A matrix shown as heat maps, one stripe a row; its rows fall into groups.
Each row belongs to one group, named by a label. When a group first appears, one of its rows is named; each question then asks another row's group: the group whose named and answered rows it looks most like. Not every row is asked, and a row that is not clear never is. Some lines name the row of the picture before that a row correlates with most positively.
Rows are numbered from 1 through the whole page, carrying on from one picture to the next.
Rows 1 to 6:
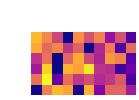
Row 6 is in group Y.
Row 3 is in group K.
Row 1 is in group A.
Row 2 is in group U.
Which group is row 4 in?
K
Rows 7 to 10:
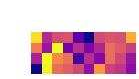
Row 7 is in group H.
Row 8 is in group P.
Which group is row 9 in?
Y
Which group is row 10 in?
Y
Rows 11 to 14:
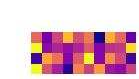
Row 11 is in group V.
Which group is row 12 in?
H
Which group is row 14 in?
A
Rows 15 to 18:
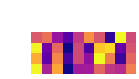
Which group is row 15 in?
A
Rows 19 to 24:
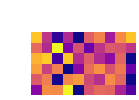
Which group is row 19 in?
H
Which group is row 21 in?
K
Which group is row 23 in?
K
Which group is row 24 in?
Y
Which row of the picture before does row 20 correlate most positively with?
18
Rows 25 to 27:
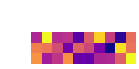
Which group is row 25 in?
Y
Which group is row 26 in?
A
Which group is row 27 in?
H
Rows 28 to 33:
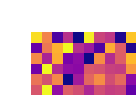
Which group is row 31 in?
Y
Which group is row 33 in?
K
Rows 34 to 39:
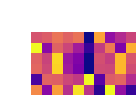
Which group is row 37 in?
P
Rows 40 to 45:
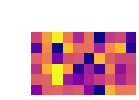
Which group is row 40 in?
V
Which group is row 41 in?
K
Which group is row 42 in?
U
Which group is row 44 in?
P
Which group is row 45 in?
V
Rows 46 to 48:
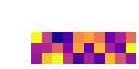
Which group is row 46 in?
A
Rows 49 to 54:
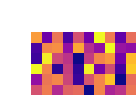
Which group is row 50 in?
V
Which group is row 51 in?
Y
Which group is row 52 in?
H
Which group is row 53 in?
Y
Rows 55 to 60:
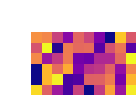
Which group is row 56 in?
K
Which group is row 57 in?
H
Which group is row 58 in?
Y
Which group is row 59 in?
Y
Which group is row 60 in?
U
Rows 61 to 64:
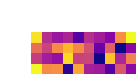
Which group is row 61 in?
H
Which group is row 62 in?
V
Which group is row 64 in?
A
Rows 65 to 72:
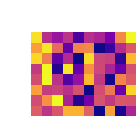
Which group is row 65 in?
H
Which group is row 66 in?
A
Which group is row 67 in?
H
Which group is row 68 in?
K
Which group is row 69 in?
A
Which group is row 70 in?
U
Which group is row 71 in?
P
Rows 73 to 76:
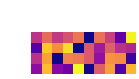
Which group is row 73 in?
U
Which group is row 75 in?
K
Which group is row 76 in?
U
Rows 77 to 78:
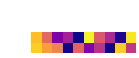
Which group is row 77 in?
H
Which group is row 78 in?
A
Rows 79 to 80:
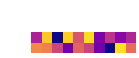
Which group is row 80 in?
A
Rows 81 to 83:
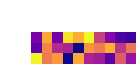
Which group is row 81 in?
K
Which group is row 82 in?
Y
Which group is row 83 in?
A
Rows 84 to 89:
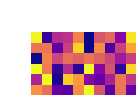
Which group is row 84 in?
U
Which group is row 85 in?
U
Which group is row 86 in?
Y
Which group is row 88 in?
K
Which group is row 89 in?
A
